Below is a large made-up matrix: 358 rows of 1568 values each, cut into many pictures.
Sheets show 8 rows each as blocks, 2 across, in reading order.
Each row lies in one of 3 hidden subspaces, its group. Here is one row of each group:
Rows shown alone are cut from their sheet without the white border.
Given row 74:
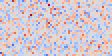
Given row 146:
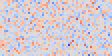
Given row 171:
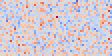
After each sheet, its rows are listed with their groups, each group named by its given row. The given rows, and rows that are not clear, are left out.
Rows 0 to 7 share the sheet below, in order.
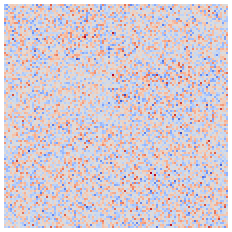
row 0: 74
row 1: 146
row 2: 74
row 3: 74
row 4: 74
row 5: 74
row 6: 74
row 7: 146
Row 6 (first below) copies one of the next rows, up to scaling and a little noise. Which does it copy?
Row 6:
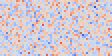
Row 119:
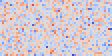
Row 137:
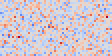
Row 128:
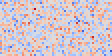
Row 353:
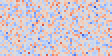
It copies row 353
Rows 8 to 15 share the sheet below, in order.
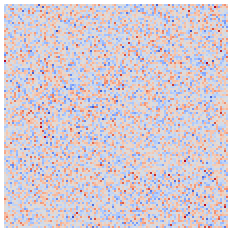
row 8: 146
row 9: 171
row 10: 171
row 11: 74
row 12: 171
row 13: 146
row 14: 146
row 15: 146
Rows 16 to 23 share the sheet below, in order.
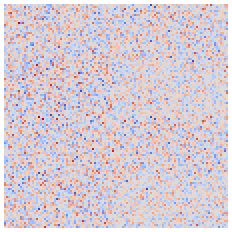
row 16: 74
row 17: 146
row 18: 74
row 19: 171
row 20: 146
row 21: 146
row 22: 146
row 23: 171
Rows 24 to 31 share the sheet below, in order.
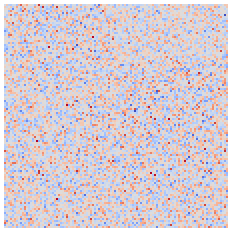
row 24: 146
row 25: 171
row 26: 146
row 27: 74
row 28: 74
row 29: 146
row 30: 146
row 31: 146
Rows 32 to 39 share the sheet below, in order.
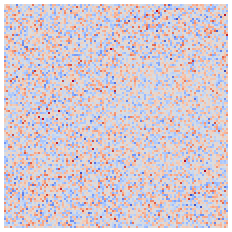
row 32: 74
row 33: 171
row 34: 171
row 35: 171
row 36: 146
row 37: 146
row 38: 171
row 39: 74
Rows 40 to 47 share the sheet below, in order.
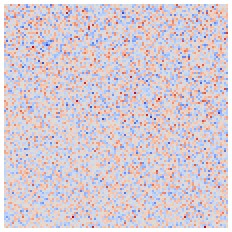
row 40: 74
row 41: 74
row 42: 146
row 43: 74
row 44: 171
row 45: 146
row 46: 146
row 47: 146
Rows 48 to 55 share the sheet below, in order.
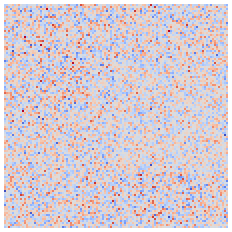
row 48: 171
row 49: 146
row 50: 74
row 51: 171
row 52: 146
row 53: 171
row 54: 74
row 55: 74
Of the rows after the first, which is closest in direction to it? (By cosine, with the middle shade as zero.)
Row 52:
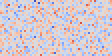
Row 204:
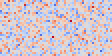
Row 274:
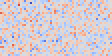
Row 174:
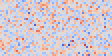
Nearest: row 174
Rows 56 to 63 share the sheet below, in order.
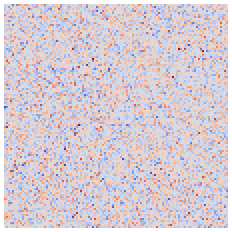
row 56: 146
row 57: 146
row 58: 74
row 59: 171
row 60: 74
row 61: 171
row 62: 146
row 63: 146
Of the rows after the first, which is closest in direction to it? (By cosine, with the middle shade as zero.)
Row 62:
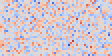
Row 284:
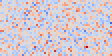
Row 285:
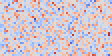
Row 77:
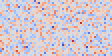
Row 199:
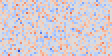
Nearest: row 77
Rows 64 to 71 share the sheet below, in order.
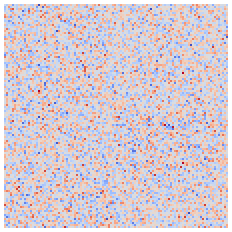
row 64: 146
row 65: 171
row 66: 171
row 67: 146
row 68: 146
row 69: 74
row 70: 74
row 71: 146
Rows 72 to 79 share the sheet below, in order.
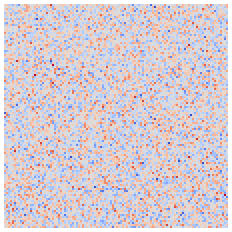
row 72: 74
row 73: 146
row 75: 74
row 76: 171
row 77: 146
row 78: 74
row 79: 171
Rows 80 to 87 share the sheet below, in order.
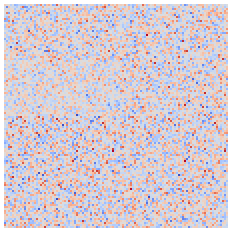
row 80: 171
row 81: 74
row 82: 74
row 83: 146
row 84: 146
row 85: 146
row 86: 146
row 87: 74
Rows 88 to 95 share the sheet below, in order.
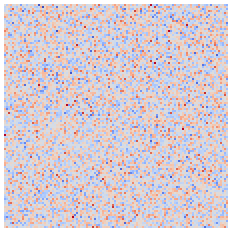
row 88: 146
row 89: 146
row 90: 146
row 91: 146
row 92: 74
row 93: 146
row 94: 146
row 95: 146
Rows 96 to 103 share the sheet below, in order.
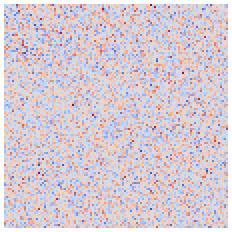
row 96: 74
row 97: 146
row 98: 146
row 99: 146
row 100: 171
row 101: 74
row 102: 146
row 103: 146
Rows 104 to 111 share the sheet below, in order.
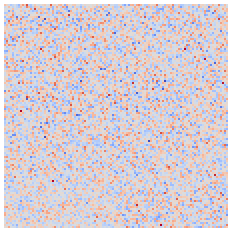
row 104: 74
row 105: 146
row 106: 171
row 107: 171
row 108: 171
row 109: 74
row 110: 74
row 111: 171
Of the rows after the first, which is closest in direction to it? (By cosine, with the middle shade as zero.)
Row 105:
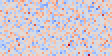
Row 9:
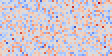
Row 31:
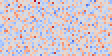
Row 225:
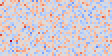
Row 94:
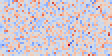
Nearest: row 94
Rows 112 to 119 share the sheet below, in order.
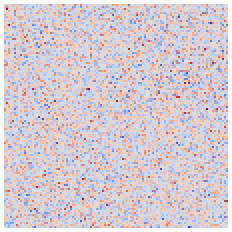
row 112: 171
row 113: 74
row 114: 171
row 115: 74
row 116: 146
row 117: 171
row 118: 74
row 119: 74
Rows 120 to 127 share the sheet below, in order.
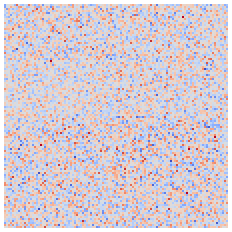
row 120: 74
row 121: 146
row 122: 74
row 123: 74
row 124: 74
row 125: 74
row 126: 146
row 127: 146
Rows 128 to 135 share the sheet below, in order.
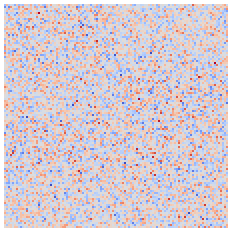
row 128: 74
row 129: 171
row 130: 146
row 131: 171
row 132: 74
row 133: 171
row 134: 171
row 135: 146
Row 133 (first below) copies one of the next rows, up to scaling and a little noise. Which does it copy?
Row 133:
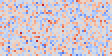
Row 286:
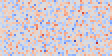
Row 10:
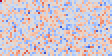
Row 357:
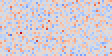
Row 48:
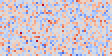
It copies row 48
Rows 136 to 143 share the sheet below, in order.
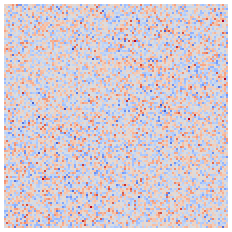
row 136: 146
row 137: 74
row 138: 74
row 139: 171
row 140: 146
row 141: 171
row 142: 171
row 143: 74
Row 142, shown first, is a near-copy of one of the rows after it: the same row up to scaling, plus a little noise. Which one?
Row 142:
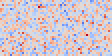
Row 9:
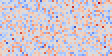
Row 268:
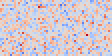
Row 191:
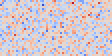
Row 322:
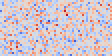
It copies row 268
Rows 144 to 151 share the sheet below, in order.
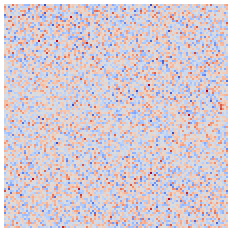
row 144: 146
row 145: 146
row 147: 74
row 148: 146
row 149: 171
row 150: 74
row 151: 146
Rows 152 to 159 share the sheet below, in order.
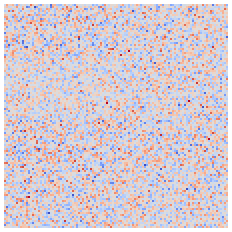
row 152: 74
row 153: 171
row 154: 74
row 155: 146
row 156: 74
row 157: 171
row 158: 74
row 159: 74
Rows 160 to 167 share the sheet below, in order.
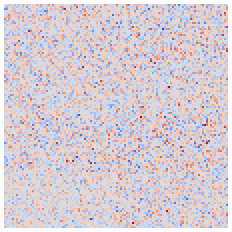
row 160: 171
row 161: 74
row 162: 74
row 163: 146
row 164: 146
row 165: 74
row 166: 171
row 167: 171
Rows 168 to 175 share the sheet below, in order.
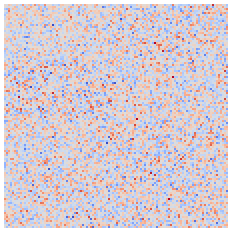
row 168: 171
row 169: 74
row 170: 171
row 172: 171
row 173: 171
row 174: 146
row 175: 146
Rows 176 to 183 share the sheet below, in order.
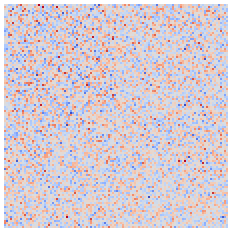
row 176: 146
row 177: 146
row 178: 74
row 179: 146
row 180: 74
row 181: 146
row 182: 146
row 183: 74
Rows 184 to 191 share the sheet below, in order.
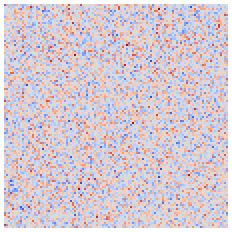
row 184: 171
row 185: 171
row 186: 74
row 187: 146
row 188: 171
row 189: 171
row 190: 74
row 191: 171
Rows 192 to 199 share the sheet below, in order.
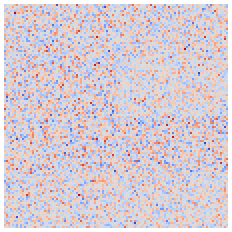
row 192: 171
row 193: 146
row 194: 74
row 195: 74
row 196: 171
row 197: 171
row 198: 74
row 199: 74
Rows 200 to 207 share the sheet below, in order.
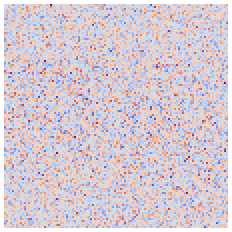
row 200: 74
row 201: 146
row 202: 146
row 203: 171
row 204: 146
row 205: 146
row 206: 146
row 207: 146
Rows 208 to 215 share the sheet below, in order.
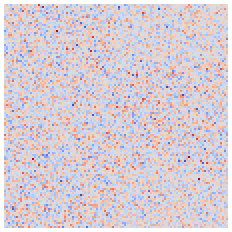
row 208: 146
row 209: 171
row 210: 146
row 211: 74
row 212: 74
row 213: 146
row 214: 74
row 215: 74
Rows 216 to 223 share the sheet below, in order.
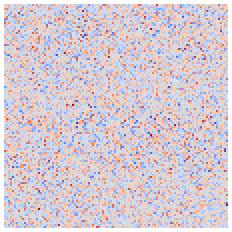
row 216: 74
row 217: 146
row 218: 146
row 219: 146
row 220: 171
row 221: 146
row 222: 146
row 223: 171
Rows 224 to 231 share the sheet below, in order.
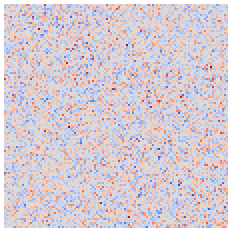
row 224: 146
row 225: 171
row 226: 74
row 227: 74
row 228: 74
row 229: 74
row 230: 171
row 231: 74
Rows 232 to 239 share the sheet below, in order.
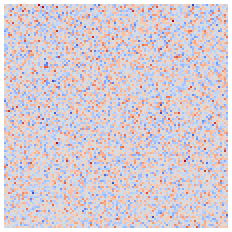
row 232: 146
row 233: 171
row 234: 171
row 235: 171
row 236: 146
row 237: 146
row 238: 171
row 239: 74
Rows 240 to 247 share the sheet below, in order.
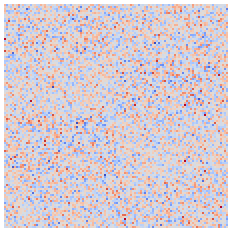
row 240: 74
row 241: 74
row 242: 74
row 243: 146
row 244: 171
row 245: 146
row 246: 171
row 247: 171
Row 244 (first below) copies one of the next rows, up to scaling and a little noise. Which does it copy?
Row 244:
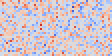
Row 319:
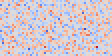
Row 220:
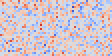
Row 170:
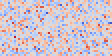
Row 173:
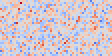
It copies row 220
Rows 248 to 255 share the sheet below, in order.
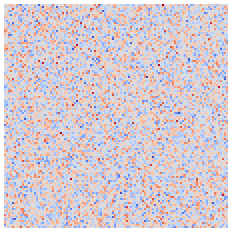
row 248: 146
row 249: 74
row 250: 146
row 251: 171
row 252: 171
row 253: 171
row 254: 74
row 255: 171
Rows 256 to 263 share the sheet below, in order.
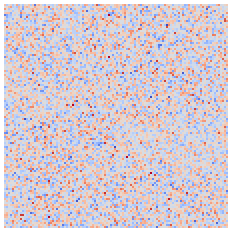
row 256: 74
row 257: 74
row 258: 146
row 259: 146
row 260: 171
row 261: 171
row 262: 171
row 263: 146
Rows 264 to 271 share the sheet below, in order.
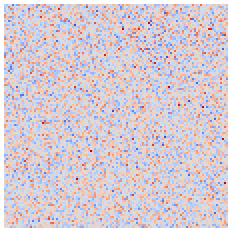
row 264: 146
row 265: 74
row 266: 74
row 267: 146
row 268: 171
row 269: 171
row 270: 171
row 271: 171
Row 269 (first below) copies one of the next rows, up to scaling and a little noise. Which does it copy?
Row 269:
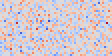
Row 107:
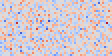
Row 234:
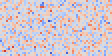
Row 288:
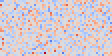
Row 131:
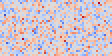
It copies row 107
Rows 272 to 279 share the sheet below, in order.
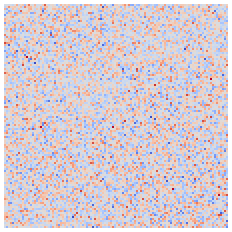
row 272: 171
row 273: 146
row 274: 74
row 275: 74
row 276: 171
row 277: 146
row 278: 146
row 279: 171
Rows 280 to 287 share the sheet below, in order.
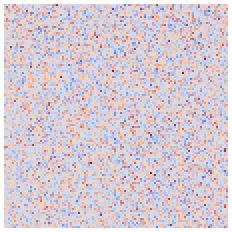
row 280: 171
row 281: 146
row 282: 171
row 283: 146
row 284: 171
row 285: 146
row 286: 171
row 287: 146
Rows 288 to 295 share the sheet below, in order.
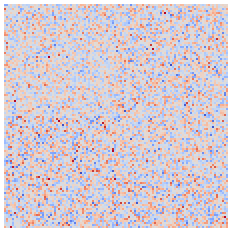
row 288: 171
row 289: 74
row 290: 171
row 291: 146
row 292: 146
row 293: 74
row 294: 171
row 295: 74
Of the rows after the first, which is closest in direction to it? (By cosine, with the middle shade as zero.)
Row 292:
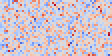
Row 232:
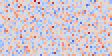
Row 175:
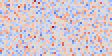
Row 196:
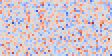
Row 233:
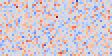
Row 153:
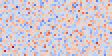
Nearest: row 232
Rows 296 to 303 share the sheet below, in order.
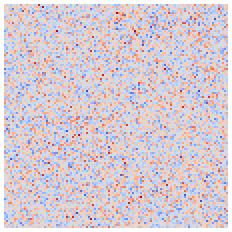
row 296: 146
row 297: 74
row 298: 74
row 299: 74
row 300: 171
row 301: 171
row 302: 146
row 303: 74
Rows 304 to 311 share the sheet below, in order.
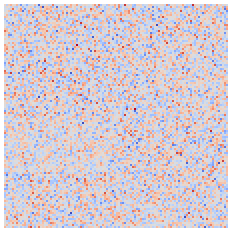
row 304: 146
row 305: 171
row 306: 146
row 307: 74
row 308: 74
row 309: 74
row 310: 171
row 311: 146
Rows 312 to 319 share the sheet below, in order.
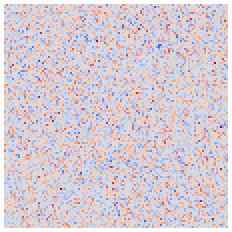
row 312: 74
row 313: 74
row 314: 146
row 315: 171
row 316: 74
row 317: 74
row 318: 171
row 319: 171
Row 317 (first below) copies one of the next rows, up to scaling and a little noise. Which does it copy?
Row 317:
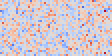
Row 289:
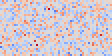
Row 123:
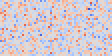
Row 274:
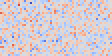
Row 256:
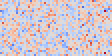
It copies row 256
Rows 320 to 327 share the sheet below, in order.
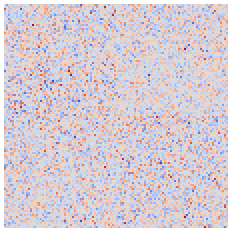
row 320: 171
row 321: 146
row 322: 171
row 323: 74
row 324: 146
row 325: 171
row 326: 74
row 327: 146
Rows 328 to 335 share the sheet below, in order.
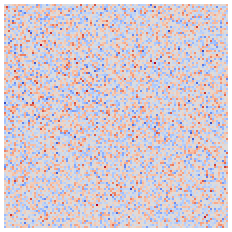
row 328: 171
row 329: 146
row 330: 74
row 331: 146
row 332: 146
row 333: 74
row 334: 171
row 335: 74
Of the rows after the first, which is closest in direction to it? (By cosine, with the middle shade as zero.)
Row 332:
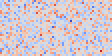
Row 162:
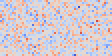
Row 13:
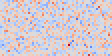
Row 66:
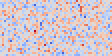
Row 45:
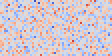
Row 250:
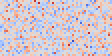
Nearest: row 45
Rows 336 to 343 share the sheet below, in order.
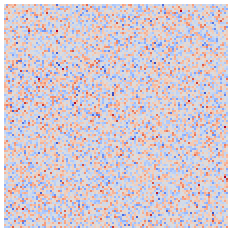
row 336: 171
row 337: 74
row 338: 146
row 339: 146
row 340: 146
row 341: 171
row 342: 74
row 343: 171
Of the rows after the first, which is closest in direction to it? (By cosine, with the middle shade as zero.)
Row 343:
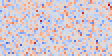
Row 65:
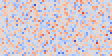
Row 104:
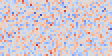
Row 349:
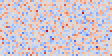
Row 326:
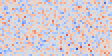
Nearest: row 349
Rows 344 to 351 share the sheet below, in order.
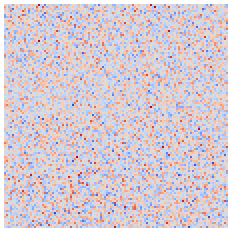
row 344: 146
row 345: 146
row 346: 146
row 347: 74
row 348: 146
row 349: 171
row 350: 171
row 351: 74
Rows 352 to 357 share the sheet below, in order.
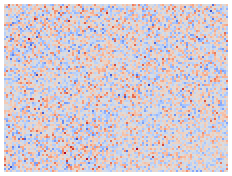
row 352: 74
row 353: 74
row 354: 74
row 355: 74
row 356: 74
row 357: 171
